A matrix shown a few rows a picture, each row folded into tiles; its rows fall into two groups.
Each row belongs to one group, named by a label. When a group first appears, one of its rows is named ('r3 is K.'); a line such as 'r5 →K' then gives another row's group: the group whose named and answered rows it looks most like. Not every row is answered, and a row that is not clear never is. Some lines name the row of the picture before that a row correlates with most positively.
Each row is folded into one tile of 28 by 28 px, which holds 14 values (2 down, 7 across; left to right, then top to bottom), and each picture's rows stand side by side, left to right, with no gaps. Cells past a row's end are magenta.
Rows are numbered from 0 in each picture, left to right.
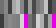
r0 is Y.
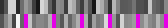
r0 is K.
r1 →Y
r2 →Y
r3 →Y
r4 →Y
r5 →K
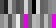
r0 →K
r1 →K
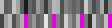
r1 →K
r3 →Y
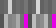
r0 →K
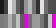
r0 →K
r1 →Y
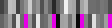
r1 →Y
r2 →K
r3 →Y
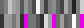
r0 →K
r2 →K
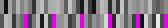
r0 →K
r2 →Y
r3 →Y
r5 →K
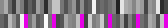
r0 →Y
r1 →K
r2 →Y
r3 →K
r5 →Y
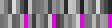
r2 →Y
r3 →Y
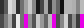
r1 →Y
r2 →K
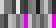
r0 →Y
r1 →Y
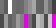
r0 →K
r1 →Y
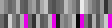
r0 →Y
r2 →K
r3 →Y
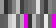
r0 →Y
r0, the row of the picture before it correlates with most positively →0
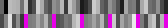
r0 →K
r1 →K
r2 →Y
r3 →K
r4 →Y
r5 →Y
